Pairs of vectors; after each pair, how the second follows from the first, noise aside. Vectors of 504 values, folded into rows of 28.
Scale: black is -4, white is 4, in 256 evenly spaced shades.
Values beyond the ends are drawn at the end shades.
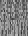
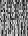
scaled up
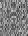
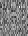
negated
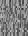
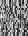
scaled up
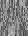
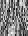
scaled up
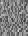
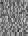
negated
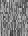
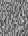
shuffled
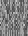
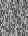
shuffled
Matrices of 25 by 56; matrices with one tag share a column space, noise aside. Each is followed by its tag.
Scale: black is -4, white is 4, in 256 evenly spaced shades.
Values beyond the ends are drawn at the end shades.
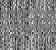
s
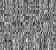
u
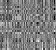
u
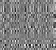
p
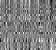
u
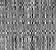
s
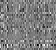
p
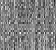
s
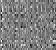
p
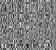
p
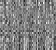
s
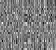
u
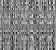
s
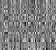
u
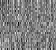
u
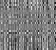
s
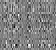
p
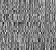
u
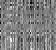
s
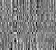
u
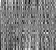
s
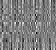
u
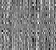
s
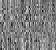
u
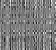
s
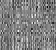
s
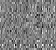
p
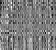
s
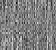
s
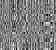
u
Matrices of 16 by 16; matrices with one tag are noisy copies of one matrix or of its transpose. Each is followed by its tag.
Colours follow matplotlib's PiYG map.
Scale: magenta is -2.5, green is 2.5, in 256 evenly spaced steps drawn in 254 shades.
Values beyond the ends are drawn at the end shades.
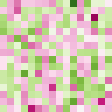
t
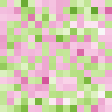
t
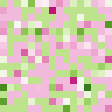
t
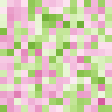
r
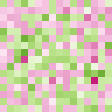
r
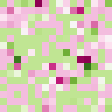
r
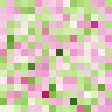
t
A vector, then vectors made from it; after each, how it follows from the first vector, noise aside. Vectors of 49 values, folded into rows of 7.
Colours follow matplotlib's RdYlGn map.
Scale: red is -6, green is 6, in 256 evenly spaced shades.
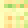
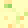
partly zeroed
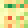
scaled up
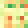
scaled up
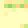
partly zeroed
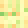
wrapped around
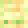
reversed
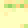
partly zeroed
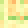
wrapped around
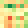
scaled up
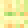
wrapped around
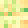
wrapped around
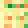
scaled up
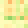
wrapped around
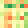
scaled up
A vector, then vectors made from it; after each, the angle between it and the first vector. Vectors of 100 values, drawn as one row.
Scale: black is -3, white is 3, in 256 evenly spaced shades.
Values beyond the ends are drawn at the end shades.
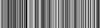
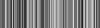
partly aligned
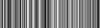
partly aligned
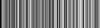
orthogonal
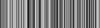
nearly opposite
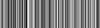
nearly parallel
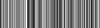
nearly opposite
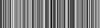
partly opposed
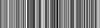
nearly opposite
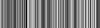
nearly parallel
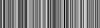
orthogonal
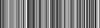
nearly opposite
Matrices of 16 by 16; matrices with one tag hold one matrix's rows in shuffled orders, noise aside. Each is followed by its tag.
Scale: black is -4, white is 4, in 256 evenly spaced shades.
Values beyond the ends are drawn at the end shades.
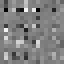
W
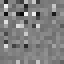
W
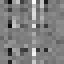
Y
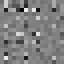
W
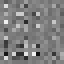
W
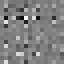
W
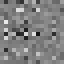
W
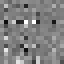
W
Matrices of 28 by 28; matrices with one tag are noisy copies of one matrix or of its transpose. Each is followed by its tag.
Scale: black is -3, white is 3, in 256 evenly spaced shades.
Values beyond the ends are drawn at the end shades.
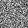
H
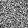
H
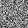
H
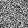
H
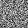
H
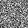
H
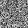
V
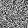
H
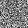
V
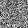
V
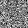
V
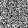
V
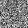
V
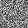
H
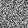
H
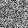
V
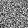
H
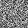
H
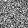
H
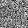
V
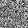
V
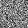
H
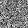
V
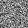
H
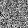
V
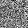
V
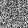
V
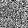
V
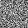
H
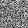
V
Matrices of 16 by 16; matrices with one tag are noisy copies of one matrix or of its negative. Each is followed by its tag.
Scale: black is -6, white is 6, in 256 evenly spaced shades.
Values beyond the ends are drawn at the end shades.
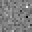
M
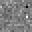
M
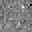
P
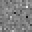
M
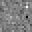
M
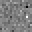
M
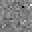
P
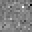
P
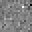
P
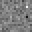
M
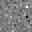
M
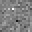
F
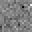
P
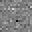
F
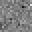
P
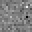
M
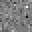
M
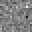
M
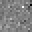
P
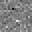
F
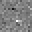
F
